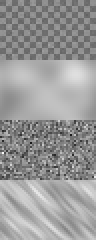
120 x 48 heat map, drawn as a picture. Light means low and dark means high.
The table splits into 4 rows of 1 panel. Panel 1,1: middling, checkered. Panel 2,1: low, smooth. Panel 3,1: middling, fine-grained, strong in contrast. Panel 4,1: low, slanting down to the right.
